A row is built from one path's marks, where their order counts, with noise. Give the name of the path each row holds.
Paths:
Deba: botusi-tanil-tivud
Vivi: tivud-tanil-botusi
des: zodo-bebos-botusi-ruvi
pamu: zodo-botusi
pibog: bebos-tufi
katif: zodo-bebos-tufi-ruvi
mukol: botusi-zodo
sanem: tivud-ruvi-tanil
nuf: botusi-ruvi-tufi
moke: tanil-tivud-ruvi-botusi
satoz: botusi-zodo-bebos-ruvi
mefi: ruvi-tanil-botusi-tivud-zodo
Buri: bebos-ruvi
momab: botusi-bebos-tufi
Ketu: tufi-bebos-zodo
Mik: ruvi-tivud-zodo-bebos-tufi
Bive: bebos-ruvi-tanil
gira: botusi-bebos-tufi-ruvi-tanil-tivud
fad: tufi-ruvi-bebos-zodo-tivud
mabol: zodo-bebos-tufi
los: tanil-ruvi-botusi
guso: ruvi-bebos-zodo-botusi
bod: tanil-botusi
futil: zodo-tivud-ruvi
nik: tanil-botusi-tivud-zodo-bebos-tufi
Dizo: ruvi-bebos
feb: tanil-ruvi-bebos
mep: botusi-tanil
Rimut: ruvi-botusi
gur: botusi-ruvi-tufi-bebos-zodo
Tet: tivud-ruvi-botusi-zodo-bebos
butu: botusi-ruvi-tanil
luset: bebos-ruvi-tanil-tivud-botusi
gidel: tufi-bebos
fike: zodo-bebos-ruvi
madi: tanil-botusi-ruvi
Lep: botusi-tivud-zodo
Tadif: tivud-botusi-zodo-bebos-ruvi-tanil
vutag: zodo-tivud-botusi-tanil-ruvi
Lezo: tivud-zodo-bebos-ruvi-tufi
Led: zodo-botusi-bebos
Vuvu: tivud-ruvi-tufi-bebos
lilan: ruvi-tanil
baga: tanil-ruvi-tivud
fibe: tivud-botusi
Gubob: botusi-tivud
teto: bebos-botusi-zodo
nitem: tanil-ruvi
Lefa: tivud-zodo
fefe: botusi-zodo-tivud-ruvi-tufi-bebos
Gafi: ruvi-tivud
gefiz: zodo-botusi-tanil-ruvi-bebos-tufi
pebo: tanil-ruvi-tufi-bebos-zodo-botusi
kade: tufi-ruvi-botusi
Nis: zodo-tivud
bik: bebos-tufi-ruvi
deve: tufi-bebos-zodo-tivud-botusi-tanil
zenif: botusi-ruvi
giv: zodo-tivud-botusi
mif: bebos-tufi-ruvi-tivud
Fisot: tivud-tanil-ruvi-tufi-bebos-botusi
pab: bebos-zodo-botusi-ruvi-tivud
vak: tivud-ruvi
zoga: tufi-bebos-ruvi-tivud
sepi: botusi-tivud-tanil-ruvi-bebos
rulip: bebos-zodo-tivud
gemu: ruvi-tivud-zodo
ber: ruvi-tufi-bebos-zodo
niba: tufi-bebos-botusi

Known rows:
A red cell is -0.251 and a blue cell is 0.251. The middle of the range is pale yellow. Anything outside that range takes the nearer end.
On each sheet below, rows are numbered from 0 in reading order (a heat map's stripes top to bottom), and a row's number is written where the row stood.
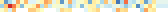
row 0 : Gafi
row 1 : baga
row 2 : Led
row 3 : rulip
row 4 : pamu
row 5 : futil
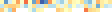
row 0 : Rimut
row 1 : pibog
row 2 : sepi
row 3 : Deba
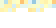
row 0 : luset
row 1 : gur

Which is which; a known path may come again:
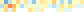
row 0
gemu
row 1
gur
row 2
fad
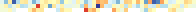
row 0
niba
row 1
sanem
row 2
katif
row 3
bod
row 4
butu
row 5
pibog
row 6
pebo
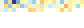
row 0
gidel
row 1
sepi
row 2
Tet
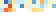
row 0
Lefa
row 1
Led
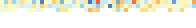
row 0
mif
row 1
kade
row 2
mabol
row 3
pamu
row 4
Buri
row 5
mefi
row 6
nuf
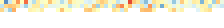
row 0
Rimut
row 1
luset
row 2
gefiz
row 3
moke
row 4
lilan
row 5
Vivi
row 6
fefe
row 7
rulip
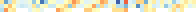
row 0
futil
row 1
Ketu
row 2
los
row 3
baga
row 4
mukol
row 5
fike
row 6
Mik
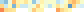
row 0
Deba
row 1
Lezo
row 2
madi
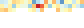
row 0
nik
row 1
Gafi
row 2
momab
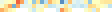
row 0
nitem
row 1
bik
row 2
giv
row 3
guso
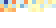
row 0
Gubob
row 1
pab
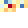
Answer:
vak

